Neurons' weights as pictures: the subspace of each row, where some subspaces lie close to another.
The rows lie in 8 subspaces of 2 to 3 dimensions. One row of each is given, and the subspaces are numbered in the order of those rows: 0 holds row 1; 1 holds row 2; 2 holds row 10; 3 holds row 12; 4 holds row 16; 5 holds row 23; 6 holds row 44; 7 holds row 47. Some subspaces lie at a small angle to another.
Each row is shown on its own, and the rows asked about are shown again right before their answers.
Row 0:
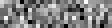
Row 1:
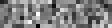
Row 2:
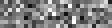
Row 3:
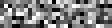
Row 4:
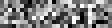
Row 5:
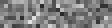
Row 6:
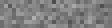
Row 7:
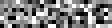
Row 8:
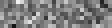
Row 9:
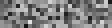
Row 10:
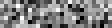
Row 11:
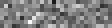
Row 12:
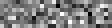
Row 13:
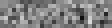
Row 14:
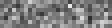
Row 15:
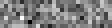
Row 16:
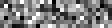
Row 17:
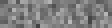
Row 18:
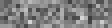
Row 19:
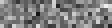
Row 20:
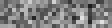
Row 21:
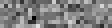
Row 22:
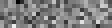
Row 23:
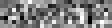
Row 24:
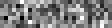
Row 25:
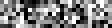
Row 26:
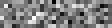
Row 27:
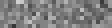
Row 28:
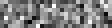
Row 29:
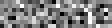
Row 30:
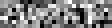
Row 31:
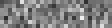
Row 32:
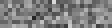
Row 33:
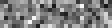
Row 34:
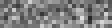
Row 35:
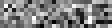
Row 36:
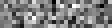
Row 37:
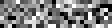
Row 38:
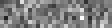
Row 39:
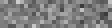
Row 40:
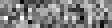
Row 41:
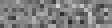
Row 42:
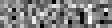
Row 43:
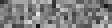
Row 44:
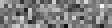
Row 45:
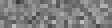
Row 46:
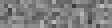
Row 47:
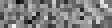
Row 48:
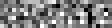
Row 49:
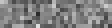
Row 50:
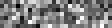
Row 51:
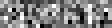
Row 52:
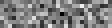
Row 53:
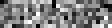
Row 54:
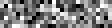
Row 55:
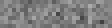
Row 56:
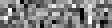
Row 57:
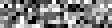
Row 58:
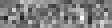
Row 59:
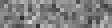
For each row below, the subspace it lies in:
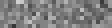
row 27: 7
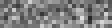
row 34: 2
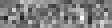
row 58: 5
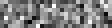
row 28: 7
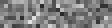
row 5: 3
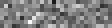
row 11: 4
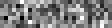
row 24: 5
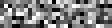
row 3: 6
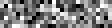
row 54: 4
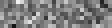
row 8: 7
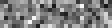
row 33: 7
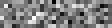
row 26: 4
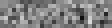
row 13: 5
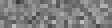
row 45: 7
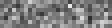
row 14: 2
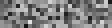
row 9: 1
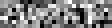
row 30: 5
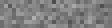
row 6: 5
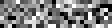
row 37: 0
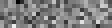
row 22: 7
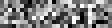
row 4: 1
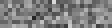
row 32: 1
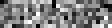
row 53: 0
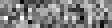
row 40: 5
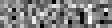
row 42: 4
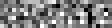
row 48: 3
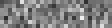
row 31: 6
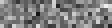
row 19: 0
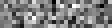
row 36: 1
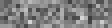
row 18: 1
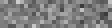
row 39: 7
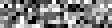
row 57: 2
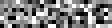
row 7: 3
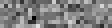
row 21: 2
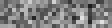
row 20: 1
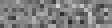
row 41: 3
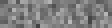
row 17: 0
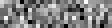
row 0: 6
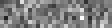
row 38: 6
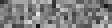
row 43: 0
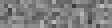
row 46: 6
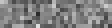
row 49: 0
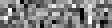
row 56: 6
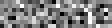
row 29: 3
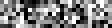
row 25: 1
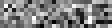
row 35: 2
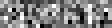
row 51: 4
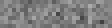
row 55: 1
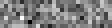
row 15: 4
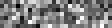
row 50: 2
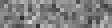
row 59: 3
